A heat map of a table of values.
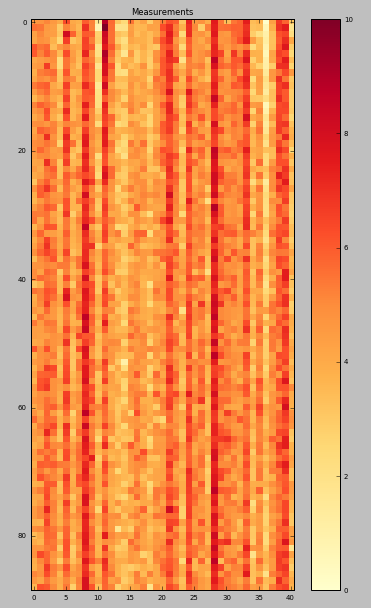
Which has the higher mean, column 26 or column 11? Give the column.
11
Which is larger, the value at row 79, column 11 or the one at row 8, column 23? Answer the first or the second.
the first
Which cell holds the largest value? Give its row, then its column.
1, 11
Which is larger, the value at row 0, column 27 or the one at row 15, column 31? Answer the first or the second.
the second
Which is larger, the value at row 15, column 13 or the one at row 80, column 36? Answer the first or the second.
the first
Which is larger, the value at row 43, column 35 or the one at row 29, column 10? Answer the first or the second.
the first
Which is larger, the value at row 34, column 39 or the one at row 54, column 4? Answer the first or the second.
the first
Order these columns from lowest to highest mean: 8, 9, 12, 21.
12, 9, 21, 8
